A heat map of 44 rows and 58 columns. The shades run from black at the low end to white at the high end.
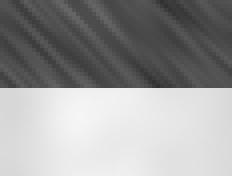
The table splits into 2 rows of 1 panel. Panel 1,1: low, slanting down to the right, faint in contrast. Panel 2,1: very high, smooth, faint in contrast.
